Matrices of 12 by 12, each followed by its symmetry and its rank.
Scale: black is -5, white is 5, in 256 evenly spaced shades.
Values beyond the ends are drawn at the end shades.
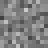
neither, full rank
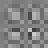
symmetric, rank two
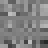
neither, rank two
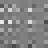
neither, rank two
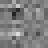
neither, rank two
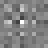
symmetric, rank two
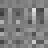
neither, rank two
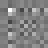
symmetric, rank two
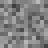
neither, full rank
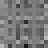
neither, rank two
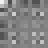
symmetric, rank two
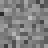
neither, full rank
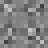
symmetric, rank two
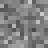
neither, full rank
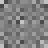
symmetric, rank two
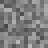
neither, full rank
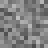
neither, full rank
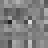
neither, rank two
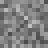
neither, full rank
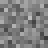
neither, full rank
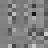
neither, rank two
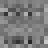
neither, rank two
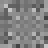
symmetric, rank two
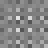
symmetric, rank two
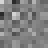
symmetric, rank two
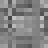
neither, rank two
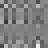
neither, rank two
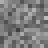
neither, full rank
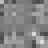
symmetric, rank two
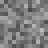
neither, full rank
